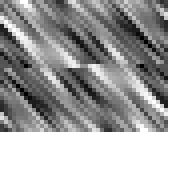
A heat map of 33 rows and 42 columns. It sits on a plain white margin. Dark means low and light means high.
Symmetry: a half turn. Slope: none. Grain: diagonal, down to the right.
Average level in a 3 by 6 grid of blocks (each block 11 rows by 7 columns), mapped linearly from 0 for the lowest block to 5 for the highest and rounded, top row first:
542312 | 053350 | 213245
